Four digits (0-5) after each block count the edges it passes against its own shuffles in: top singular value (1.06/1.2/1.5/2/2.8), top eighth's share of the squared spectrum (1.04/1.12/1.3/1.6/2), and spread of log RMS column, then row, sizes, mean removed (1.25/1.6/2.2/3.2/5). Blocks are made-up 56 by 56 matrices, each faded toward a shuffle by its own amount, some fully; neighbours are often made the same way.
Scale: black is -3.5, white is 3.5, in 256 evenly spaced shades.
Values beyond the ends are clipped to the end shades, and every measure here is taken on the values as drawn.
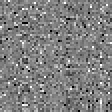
3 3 1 1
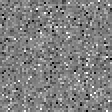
2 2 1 0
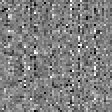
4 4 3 2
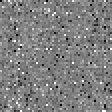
2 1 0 0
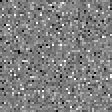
1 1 0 0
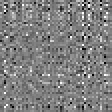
4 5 3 3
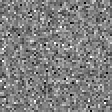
0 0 0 0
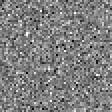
0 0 0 0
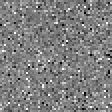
1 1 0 0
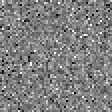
2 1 0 0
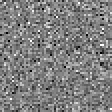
3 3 2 1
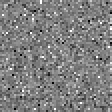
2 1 0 0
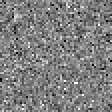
2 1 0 0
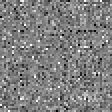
3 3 1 1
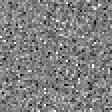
1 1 0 0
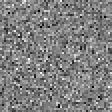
0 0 0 0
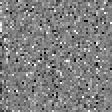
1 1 1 0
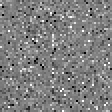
0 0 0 0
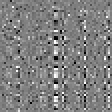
5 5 3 2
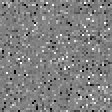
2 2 1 0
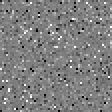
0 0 0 0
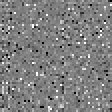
3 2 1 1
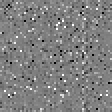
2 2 1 0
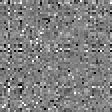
4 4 2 2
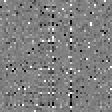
4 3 1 1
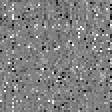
3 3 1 1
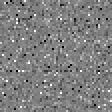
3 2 0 1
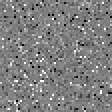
2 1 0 0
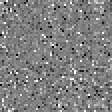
2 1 0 0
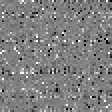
3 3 2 2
